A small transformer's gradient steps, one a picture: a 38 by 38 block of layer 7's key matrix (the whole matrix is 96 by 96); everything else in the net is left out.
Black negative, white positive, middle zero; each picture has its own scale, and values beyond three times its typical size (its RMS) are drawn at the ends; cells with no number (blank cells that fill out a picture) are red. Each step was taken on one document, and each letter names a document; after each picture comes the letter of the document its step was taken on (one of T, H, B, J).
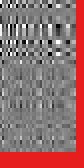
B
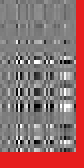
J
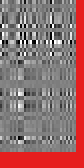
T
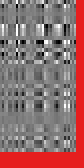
B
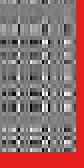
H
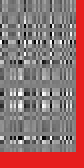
T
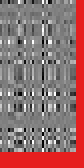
H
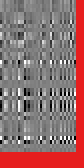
T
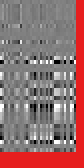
J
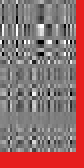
B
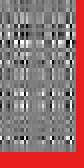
T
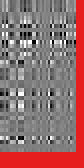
T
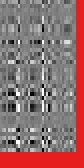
H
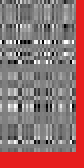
J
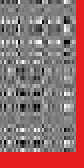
H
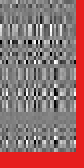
B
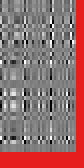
T
